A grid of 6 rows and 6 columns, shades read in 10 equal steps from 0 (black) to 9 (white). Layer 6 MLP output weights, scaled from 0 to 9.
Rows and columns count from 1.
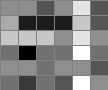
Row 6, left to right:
4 2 4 3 9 5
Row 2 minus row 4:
2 1 -3 -3 -2 -1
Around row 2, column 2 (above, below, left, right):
5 7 6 1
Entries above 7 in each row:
1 0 1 1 0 1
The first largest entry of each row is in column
5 5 5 5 1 5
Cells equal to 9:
2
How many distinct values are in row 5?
3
